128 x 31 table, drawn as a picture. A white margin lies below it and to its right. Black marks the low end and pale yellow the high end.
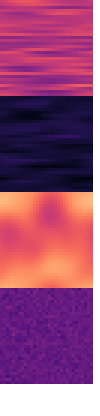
It is made of 4 by 1 panels. Panel 1,1: middling, streaked across. Panel 2,1: very low, streaked across, faint in contrast. Panel 3,1: high, smooth. Panel 4,1: low, fine-grained, faint in contrast.
